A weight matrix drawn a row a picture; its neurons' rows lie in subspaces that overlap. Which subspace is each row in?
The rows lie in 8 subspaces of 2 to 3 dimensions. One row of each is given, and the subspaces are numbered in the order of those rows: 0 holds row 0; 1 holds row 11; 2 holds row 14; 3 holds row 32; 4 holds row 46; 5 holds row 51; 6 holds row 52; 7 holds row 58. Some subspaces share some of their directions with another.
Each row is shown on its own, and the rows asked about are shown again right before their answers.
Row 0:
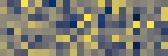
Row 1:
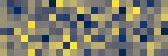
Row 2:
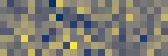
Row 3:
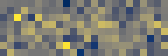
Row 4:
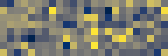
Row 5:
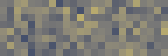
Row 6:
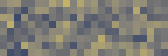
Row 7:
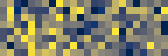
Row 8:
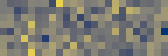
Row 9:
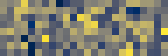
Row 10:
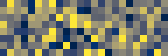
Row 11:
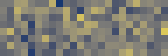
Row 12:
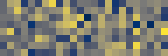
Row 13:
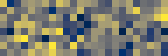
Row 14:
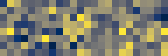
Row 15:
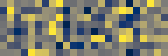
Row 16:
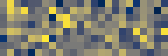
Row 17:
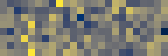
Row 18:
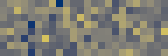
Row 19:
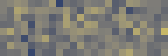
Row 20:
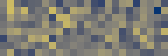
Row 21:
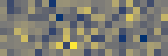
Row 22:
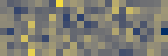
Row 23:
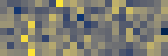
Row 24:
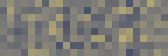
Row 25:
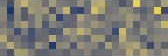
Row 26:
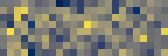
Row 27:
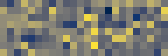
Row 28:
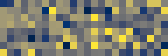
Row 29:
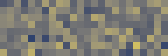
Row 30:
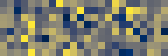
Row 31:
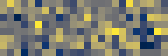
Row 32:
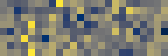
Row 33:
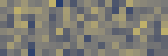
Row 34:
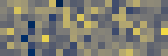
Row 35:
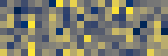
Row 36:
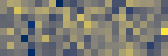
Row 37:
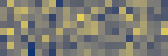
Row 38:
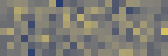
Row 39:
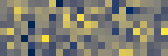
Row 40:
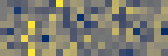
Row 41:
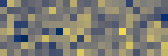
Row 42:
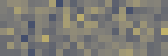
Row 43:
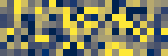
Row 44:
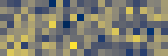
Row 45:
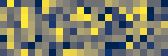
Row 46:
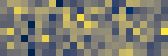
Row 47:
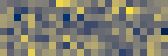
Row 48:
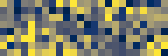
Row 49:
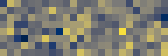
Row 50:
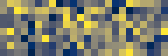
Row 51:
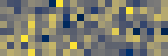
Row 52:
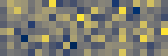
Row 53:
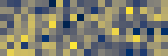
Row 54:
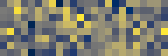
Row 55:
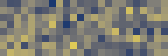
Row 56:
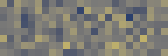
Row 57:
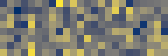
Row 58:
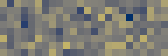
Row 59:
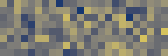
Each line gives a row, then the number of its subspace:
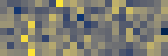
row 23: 4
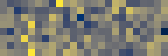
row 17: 4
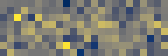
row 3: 3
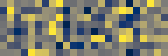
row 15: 6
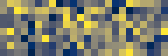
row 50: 4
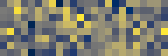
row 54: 0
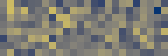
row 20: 1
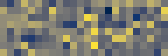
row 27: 0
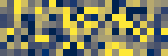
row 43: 7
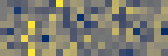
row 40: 3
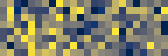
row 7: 1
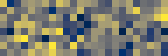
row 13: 2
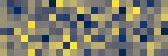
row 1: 6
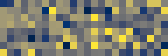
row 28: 0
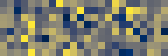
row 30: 7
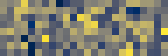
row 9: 0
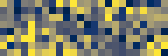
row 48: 0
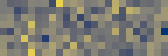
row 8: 6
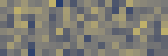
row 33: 2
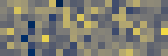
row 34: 3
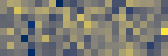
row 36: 4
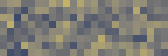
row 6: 5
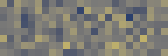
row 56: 7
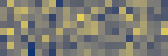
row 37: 7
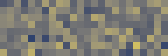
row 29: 0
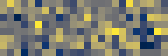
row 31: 4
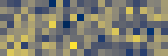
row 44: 5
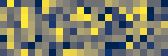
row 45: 7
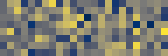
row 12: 0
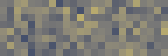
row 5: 1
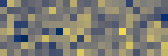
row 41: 2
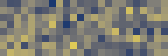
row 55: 5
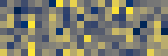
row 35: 2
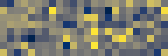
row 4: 0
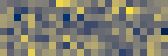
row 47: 3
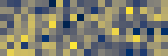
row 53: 5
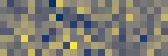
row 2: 6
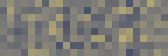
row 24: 6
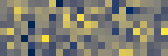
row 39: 4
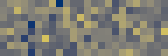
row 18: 3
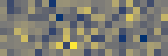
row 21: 6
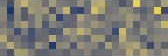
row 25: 1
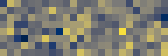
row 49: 2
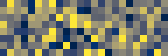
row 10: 6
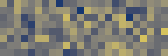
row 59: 7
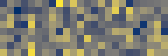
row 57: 2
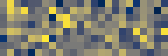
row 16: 1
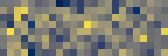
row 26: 5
